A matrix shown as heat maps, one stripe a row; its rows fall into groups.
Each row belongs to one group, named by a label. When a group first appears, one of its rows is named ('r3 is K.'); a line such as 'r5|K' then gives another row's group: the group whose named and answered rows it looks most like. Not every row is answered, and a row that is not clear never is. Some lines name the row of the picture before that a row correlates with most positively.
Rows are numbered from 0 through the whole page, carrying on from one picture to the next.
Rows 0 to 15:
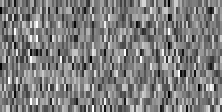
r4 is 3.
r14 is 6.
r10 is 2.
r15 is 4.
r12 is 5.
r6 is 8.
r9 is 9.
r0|8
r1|9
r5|6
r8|2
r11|3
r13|8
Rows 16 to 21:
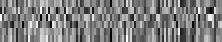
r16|2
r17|9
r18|5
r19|6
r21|2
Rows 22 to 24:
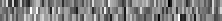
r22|8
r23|6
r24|2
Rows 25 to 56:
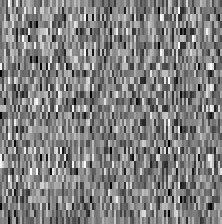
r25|3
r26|2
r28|4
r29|2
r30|4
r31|2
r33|4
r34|5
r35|9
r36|3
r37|5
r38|2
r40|5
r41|9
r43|2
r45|8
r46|2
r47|5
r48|5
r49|6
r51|2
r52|8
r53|2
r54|9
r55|8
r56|8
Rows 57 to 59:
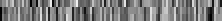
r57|4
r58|9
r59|9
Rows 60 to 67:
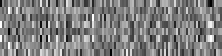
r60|9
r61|3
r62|4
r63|5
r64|8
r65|5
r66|3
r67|2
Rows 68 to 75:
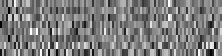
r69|8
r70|3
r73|8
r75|9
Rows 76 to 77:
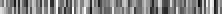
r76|5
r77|5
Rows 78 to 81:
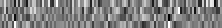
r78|5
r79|2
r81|3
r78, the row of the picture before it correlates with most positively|76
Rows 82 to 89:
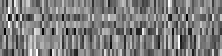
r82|3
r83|3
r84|8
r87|2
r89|6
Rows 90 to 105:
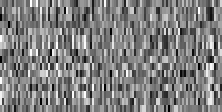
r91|9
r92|9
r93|8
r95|5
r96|5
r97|6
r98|9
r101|5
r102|4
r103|5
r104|5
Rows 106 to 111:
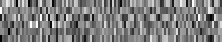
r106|4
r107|5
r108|9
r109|6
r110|8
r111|9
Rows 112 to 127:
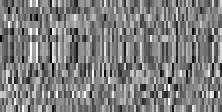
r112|6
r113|8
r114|4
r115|3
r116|6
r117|9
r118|6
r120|6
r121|4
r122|4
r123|8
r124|3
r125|5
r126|3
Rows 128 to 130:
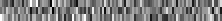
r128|6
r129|4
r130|5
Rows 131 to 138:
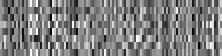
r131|6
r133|6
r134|5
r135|6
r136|4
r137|5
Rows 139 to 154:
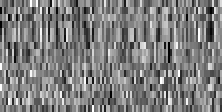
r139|6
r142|9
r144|9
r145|8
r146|8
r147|8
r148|5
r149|2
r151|5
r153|3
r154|4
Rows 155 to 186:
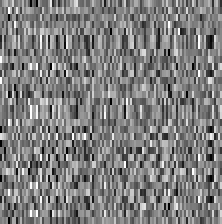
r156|3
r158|3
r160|9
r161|9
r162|8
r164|6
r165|9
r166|5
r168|8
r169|2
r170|6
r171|6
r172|3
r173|9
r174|5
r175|9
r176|4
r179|4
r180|9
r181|6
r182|3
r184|8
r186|8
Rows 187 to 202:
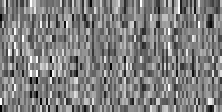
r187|2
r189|9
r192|4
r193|3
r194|3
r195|6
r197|6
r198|4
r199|3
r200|4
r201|5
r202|9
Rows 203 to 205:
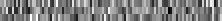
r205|6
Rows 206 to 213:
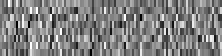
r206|3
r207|6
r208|4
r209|4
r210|2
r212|6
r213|2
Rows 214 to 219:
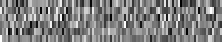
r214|2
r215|5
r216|2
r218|8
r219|5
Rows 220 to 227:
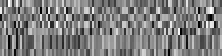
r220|3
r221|5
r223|5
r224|2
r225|8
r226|8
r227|8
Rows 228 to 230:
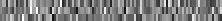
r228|2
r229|6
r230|4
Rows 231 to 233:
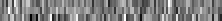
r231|3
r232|3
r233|4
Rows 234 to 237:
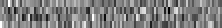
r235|8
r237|5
